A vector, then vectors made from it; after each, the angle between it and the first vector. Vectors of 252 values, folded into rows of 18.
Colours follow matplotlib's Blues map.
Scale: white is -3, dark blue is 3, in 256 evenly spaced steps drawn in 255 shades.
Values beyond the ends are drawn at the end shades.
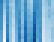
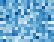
orthogonal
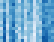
nearly opposite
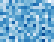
orthogonal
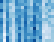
nearly parallel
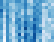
nearly parallel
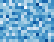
orthogonal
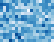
orthogonal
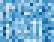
partly opposed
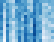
nearly parallel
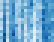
nearly opposite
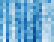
nearly parallel
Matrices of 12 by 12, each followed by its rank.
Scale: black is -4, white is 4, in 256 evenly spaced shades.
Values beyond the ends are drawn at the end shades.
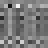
two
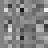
two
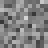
full rank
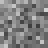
full rank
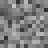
full rank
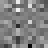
two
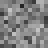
full rank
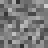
full rank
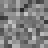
full rank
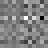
two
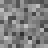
full rank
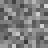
full rank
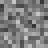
full rank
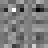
two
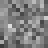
full rank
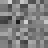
two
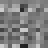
two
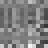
two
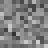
full rank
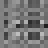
two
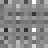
two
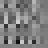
two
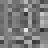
two
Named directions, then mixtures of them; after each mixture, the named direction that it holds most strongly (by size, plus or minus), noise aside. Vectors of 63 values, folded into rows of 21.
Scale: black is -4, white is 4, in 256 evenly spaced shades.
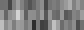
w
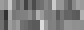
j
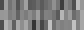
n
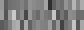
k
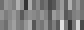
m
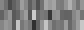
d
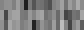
m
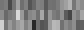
w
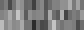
w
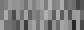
k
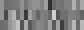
k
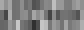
j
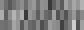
k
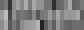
j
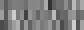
k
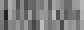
j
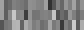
k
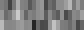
w
